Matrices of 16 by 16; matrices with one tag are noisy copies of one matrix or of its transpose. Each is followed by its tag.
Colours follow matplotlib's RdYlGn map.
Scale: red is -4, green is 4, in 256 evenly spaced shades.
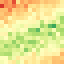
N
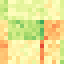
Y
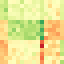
Y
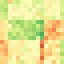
Y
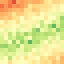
N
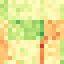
Y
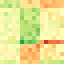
Y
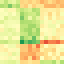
Y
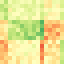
Y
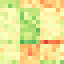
Y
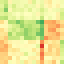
Y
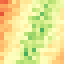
N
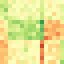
Y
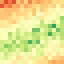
N
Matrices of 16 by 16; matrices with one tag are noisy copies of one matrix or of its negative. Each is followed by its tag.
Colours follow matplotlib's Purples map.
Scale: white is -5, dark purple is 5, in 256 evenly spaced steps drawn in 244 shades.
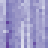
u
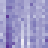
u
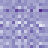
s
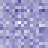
s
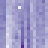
u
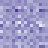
s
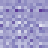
s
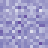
s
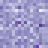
s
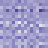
s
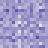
s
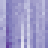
u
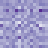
s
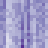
u
